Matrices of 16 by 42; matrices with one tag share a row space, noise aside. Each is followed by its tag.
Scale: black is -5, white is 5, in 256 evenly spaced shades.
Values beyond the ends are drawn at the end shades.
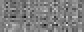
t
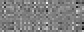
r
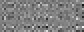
r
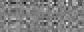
t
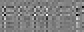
r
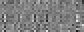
r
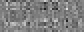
t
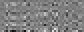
t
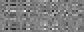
t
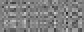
t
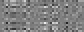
t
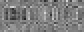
t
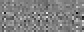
r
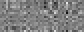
t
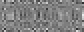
r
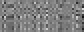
r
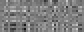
t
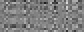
t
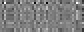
r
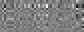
r
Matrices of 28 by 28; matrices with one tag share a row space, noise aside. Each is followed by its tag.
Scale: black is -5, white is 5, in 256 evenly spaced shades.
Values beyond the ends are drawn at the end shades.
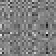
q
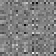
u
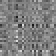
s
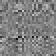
s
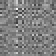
s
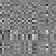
q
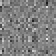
q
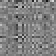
s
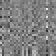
q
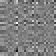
u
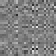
u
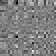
u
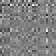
q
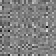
q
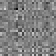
s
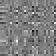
u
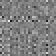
q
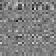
s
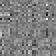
q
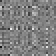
q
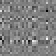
q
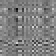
s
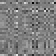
u
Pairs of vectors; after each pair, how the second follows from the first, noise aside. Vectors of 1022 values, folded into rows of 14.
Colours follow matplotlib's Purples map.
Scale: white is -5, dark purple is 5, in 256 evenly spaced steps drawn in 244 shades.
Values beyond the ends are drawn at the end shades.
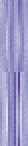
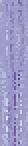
partly zeroed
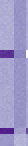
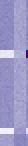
negated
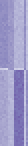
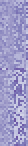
sign-scrambled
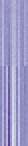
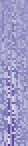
sign-scrambled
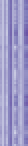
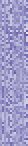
sign-scrambled
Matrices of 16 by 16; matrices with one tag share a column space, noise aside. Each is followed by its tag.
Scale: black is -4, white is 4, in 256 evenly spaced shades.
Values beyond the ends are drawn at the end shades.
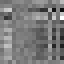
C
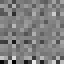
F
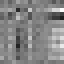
C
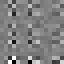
F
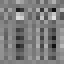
C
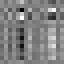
C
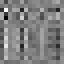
C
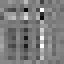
C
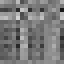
C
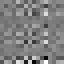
F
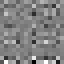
F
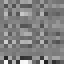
F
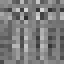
C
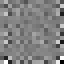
F
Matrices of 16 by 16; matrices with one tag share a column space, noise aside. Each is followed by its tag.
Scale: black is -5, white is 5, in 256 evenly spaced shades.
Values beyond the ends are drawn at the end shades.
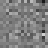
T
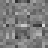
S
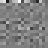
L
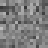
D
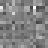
D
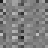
T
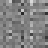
T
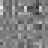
D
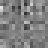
D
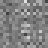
T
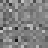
L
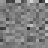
L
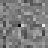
S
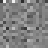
L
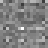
L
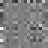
L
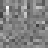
D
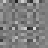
L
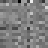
L
